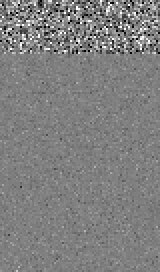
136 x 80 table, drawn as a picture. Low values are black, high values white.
Fine speckle covers the field. There is no overall slope. Overall the values sit about 50% of the way up the scale. A few values lie far out on both sides of the bulk. There are no regular stripes. A horizontal seam about 20% of the way down splits the table, and the bottom part is calmer.
